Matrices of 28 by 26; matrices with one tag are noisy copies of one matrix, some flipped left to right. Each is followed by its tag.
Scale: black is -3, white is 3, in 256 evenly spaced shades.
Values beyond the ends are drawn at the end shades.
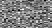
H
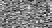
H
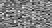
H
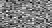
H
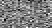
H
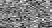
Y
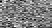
Y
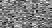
Y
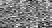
Y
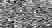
Y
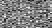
H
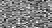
H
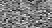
H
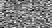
H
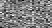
H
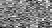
Y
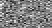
H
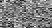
Y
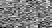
Y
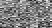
Y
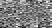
Y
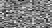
H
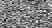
H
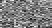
Y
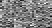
Y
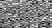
Y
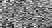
Y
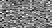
H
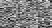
Y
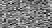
H
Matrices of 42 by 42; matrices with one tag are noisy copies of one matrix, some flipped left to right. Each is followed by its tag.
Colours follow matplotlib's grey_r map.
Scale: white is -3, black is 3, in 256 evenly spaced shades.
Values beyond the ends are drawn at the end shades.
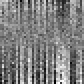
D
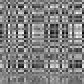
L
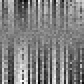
D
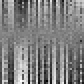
D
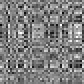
L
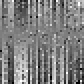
D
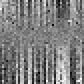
D
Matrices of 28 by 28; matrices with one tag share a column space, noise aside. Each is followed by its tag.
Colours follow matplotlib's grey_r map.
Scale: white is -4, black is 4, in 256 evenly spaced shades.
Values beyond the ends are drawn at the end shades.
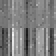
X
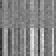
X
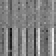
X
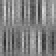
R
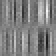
R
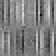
R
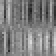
R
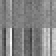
X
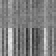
X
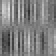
R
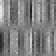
R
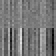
X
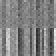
X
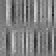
R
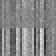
X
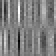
R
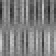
R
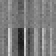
X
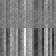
X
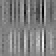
R
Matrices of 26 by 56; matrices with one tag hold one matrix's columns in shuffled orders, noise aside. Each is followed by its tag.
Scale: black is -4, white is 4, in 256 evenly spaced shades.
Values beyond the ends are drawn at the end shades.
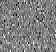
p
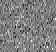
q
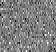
p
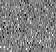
q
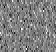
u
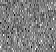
q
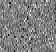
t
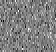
u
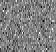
u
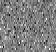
q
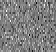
t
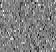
t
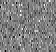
t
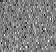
q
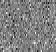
p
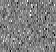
t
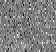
p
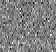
p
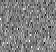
q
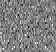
q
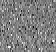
q
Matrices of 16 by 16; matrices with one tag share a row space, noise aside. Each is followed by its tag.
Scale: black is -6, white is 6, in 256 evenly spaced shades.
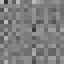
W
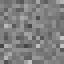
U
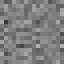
U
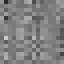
U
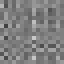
W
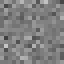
U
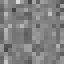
U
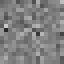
U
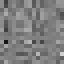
U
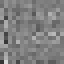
W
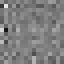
W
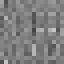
W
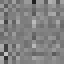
W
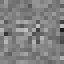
U
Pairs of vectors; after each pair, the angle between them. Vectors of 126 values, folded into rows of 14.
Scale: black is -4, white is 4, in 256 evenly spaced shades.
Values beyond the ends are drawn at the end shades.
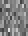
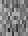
partly opposed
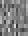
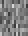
nearly opposite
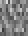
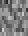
nearly opposite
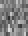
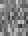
nearly parallel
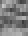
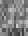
partly opposed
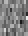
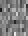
orthogonal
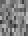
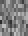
nearly parallel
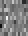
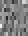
nearly opposite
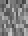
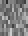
nearly parallel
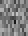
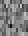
orthogonal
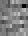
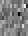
partly opposed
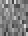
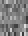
partly aligned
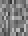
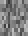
partly aligned
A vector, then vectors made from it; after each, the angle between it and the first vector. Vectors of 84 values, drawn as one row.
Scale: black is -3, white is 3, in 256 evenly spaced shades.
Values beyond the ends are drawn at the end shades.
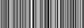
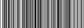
orthogonal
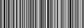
partly aligned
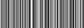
nearly parallel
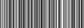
partly opposed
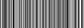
orthogonal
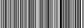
partly aligned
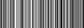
partly aligned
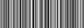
nearly parallel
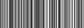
nearly opposite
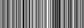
orthogonal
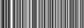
partly aligned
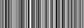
orthogonal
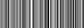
nearly parallel
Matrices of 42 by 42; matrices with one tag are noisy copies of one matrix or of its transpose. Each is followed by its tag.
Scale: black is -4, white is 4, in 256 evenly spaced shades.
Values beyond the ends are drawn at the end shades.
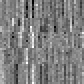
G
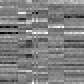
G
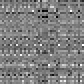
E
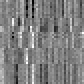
G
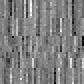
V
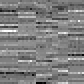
V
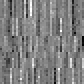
V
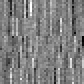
V
